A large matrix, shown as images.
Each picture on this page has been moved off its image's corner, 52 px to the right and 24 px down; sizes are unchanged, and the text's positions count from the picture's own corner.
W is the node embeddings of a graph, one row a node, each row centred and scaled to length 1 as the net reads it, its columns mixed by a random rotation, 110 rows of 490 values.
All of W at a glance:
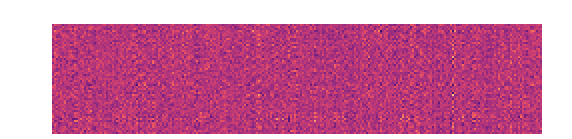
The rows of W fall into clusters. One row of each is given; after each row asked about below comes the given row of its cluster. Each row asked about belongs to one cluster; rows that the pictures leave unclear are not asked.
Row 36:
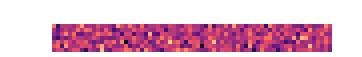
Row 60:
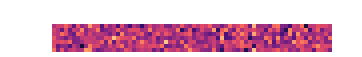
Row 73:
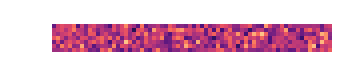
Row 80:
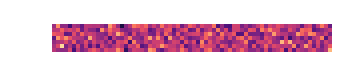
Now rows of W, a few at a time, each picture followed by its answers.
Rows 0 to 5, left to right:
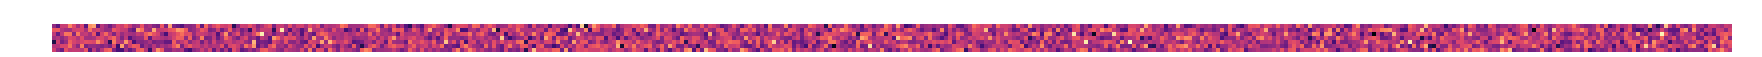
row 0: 73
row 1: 60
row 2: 36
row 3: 80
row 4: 80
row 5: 73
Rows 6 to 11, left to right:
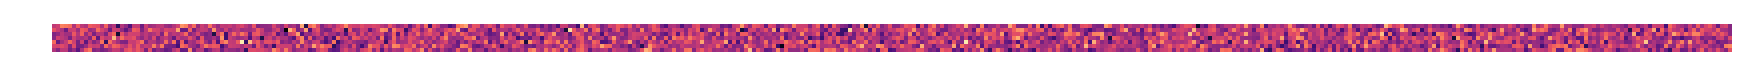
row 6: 60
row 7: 60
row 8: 60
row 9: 73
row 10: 73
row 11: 80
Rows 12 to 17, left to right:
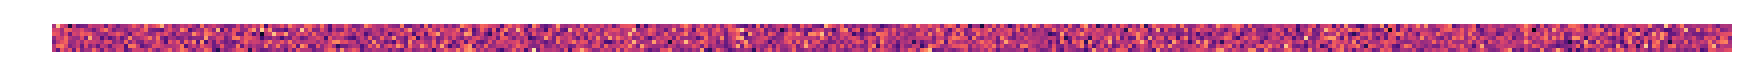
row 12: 80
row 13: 60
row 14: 73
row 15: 60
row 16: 36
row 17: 73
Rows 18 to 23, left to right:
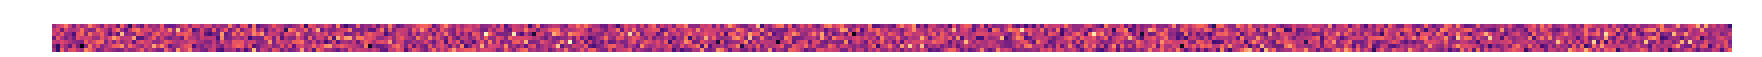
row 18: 60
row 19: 80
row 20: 73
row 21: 73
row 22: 36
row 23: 80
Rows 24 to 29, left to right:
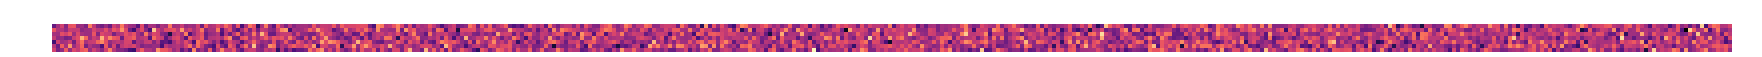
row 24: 73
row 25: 36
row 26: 60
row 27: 73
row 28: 36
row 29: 60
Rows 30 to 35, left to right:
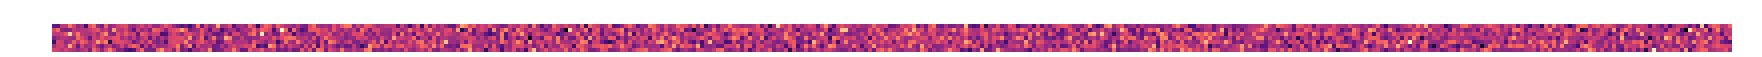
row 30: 73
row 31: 60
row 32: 73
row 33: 73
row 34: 80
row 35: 60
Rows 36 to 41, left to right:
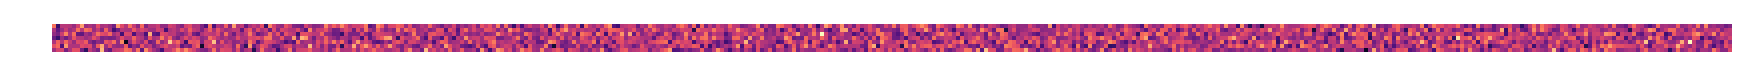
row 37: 36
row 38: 73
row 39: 36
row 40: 60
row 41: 80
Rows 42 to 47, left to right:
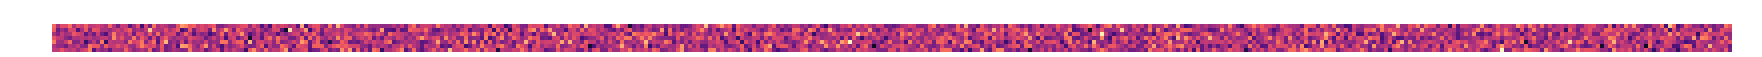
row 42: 60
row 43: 80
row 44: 80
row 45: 73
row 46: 80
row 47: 36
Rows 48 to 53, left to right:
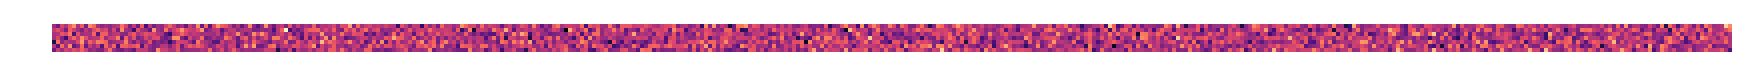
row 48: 73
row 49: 60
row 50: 60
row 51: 36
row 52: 80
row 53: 36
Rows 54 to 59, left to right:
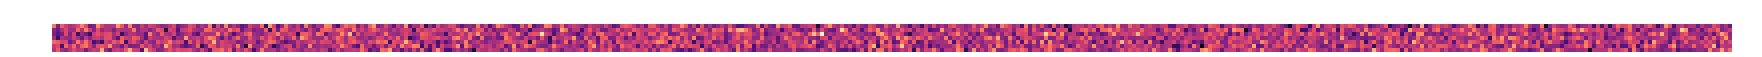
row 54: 36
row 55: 73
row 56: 73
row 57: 80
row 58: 60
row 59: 73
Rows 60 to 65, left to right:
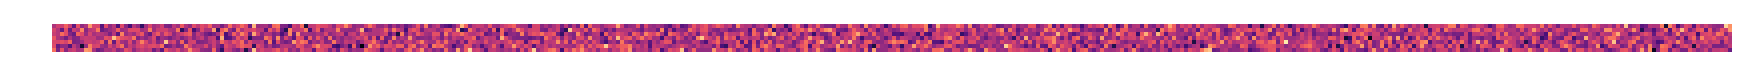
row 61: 60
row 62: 80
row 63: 36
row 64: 60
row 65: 36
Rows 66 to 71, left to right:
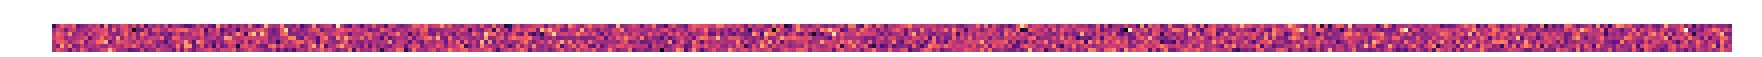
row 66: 73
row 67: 80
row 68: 80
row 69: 60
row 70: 73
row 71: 73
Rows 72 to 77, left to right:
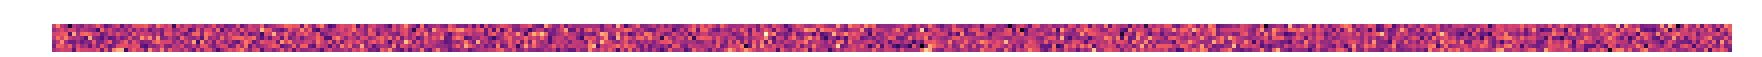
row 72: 80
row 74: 80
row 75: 60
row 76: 73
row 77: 36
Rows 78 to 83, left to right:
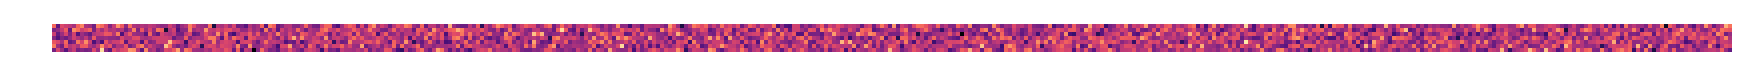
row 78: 36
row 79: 73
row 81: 36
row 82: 73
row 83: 36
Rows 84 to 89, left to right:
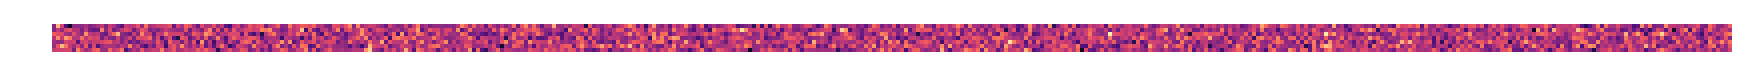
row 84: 80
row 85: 60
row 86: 73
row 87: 36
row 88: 80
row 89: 73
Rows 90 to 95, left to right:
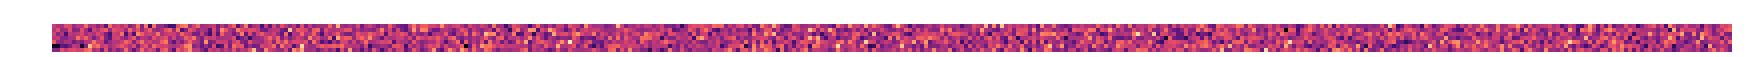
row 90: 60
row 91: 80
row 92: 80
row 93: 80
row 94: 36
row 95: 36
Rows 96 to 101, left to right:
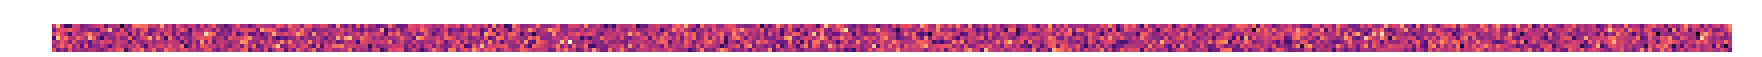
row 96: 80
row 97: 80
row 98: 73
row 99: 36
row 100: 73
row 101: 36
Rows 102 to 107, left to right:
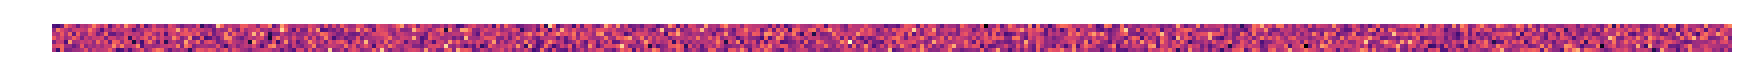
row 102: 73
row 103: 36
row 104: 80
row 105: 73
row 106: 80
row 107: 36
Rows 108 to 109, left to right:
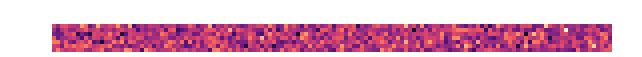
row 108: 36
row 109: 73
